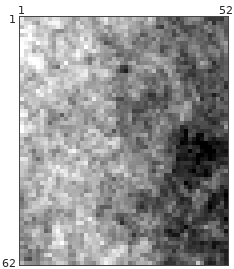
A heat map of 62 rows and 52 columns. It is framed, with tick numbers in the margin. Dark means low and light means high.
The top left is the ninth with the highest average. The texture is blotchy. No single row or column stands out from its neighbours. No regular stripes run through it. The field climbs toward the left.
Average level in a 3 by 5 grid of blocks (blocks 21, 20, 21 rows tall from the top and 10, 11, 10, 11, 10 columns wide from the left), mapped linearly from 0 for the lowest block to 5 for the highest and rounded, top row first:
54321
44310
44310
